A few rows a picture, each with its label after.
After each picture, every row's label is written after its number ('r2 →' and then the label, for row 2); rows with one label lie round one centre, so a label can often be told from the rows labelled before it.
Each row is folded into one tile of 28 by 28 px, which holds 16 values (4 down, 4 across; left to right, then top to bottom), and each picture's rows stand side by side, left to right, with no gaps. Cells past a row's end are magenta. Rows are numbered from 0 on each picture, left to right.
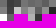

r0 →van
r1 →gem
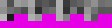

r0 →gem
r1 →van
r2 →van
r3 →gem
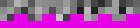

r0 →gem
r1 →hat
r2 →gem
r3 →van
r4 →van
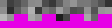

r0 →van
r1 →van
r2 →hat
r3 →van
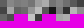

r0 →hat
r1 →gem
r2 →van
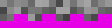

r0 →hat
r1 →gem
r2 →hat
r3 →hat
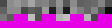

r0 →hat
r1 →gem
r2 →van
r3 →gem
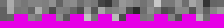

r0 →hat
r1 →hat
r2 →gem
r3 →van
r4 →gem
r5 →hat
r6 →hat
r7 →van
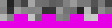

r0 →van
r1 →gem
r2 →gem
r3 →van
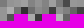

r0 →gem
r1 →gem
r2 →gem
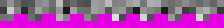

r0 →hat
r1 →hat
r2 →van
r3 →hat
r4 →gem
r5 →gem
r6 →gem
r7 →gem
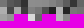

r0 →van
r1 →gem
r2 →van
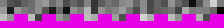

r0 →van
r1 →gem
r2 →van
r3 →van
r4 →gem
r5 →van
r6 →van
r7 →gem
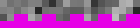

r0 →hat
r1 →van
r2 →hat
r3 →van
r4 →gem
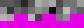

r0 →van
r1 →gem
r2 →hat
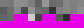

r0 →hat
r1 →gem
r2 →hat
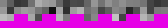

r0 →van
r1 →gem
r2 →van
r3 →hat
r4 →gem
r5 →van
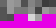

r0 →hat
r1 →van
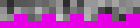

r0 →van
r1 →hat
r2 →van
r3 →gem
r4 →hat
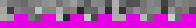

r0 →van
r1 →hat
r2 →gem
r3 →gem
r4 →van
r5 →gem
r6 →gem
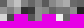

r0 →gem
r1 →hat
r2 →gem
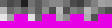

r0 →van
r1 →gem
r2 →van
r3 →gem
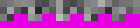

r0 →hat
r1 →van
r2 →van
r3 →gem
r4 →hat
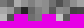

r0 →gem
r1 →hat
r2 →gem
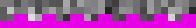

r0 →hat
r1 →van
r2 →hat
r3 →gem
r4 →hat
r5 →hat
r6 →gem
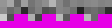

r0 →gem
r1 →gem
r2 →gem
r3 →gem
